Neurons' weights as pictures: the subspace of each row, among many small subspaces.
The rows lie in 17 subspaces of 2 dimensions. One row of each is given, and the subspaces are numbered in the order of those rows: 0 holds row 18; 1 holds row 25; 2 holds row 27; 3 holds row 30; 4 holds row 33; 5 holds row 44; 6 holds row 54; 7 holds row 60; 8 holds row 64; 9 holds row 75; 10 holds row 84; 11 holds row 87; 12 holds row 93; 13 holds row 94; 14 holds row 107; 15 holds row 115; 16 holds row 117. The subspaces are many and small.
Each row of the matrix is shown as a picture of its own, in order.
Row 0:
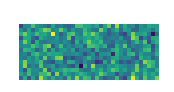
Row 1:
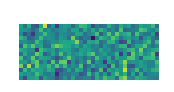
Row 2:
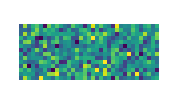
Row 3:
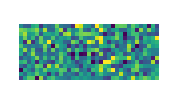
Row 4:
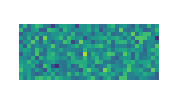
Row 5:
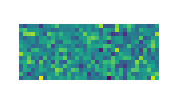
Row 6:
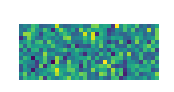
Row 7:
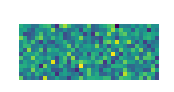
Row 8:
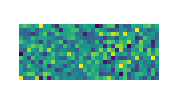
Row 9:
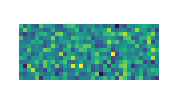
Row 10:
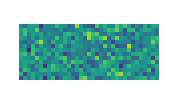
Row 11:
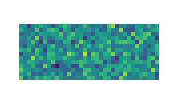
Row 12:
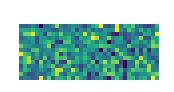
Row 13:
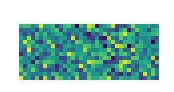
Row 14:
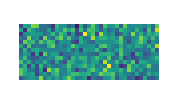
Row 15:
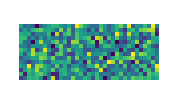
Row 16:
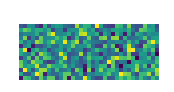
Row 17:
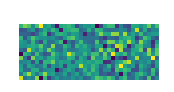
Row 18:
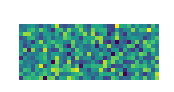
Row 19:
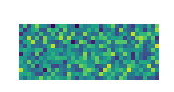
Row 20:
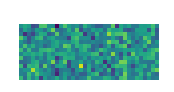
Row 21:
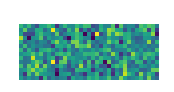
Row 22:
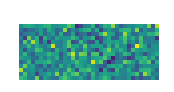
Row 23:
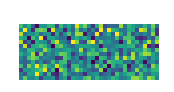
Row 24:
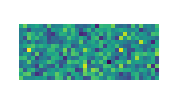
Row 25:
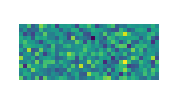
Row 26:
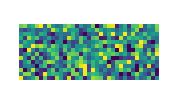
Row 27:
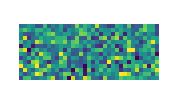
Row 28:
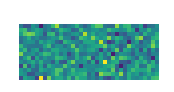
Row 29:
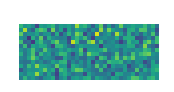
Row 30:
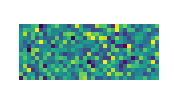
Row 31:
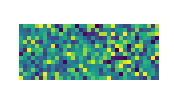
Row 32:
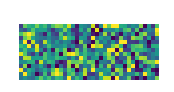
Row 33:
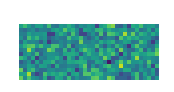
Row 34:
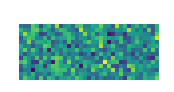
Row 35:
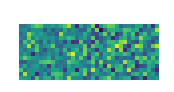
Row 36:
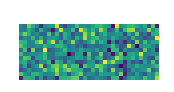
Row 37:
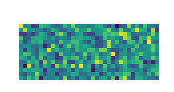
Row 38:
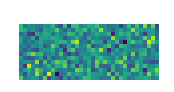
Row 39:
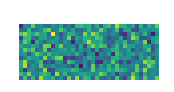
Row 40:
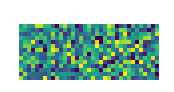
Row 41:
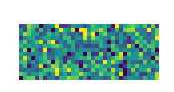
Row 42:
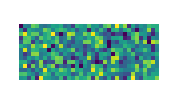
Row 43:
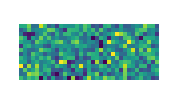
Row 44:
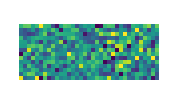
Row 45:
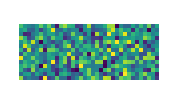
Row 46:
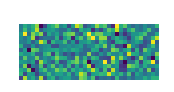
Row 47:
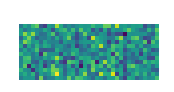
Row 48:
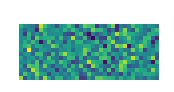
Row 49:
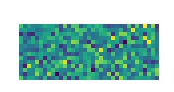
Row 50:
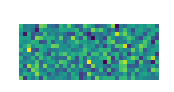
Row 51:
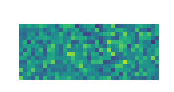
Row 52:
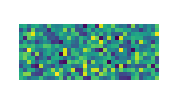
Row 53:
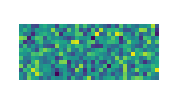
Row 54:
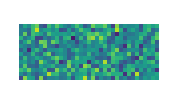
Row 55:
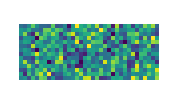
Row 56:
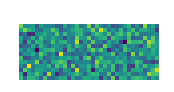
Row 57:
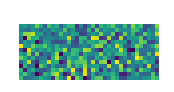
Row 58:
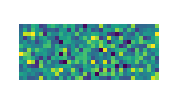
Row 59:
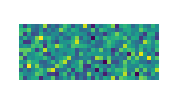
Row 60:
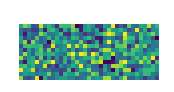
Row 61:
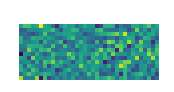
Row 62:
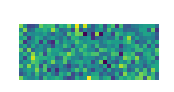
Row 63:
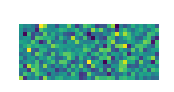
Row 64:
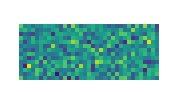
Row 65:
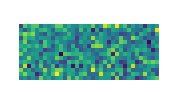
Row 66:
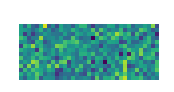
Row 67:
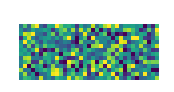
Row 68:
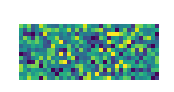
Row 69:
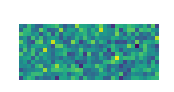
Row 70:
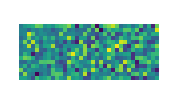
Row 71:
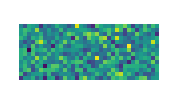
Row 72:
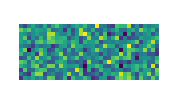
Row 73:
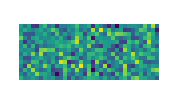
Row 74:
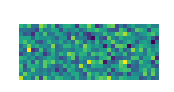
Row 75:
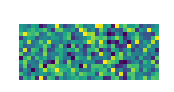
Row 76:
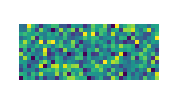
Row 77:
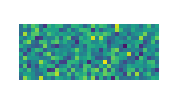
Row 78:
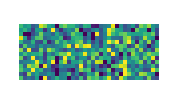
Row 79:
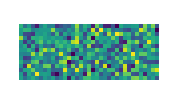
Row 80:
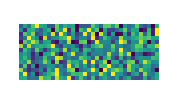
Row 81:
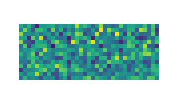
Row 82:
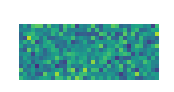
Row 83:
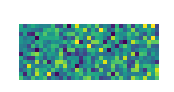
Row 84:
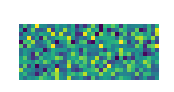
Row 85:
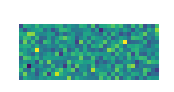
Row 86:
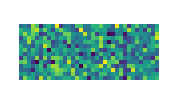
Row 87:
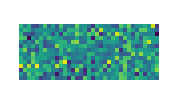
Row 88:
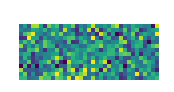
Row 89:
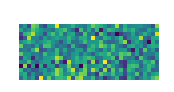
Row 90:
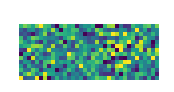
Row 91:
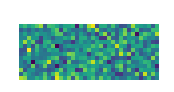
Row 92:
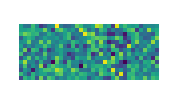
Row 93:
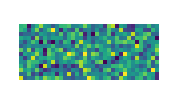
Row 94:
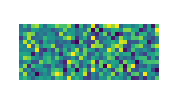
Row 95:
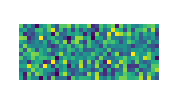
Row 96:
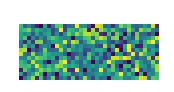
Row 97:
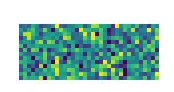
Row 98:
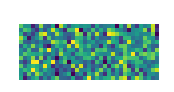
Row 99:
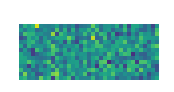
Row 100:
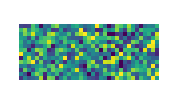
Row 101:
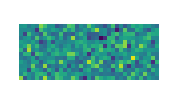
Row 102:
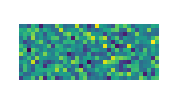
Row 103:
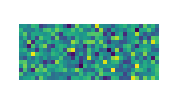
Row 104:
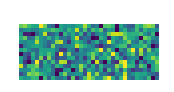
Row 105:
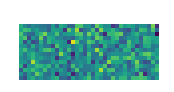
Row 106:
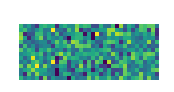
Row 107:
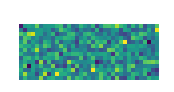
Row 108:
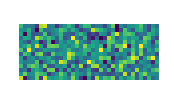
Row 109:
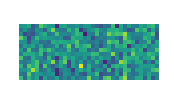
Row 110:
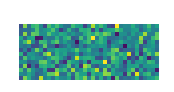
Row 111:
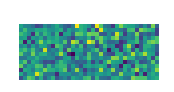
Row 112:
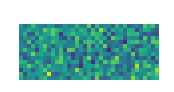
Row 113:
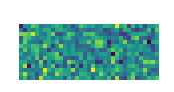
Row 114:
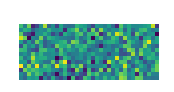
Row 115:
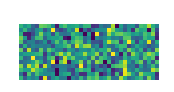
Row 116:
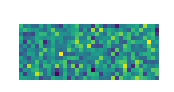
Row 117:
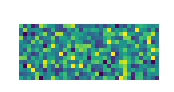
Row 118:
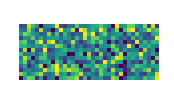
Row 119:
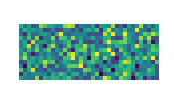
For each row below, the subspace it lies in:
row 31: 11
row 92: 9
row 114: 11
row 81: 10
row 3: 7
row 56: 14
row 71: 3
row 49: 8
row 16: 2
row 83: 8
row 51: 9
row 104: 2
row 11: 12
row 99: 0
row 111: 9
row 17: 5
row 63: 3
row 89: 11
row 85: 14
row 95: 0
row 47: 13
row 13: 1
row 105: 7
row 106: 15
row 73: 13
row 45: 0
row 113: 14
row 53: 9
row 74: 1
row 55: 8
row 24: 4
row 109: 9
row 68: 4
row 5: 2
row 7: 0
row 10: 3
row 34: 7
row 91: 1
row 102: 1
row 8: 5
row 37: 14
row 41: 10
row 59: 6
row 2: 6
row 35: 13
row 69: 10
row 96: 11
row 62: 12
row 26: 2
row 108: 6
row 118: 10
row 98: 7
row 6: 15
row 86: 7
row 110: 6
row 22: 7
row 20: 9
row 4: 12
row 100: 4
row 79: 13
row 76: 12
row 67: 13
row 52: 4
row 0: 8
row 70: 13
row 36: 10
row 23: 10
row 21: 15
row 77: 6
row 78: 15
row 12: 2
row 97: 15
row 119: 16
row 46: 3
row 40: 0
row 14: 12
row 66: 1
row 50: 3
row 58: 4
